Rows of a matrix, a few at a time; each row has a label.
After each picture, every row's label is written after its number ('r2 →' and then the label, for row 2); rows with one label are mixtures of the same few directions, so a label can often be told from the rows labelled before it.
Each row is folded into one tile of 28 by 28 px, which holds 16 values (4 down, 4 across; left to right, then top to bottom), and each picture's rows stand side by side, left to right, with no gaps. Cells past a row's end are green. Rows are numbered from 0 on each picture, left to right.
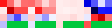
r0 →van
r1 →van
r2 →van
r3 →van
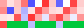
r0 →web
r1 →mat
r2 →mat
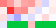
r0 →van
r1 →mat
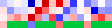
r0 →van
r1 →mat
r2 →mat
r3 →van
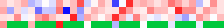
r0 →web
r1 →van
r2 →web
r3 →mat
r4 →mat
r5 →van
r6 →van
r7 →mat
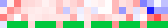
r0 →mat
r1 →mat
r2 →web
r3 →van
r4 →web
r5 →van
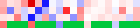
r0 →web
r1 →mat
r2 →web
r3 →mat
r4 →web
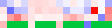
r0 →van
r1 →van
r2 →van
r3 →web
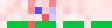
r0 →mat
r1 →web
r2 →van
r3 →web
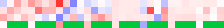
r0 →mat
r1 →van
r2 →mat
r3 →van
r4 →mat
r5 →web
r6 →van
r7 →web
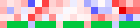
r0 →web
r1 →mat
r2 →mat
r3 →van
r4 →van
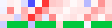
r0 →web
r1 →mat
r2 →mat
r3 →mat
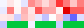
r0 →web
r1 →van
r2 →van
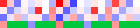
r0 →mat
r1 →web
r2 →mat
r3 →web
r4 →mat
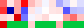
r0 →web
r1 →mat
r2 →van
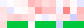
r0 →van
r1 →van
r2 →web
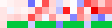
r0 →van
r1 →mat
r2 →web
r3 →van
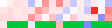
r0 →mat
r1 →mat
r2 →mat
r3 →web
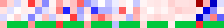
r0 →mat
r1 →mat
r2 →web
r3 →van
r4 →web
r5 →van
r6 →van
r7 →mat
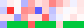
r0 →web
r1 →web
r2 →mat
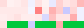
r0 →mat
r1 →web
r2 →web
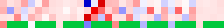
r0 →web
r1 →mat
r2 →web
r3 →mat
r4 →web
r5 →web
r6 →web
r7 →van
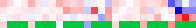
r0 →mat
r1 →mat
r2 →van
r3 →web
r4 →mat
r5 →web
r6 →van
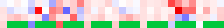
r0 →van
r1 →web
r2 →web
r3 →web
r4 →van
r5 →web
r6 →van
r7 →web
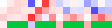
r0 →mat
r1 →mat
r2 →van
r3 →van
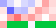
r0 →van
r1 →mat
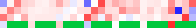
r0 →mat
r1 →mat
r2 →mat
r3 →mat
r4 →van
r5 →web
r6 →web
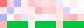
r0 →mat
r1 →van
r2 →van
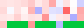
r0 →web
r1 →web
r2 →web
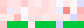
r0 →web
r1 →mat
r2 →web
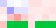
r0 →van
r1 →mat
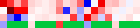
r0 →van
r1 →mat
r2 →web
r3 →mat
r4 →mat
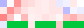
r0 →mat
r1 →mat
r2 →van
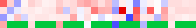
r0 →mat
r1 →mat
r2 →web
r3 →van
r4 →web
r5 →web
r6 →van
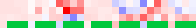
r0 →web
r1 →web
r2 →van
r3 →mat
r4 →van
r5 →mat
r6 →van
